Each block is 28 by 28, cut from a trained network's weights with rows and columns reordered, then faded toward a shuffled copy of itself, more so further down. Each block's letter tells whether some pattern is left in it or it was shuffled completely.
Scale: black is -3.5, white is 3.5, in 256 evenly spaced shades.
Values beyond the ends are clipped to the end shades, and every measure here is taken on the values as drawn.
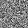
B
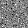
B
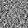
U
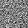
U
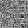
U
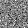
B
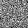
B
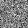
B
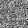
B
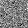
B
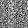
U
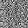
U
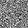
U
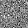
U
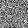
B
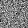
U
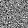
B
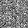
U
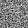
B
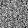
B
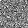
B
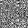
U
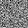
U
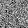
B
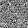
U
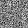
B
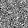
B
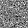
B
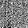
U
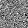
B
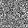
U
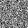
B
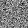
B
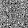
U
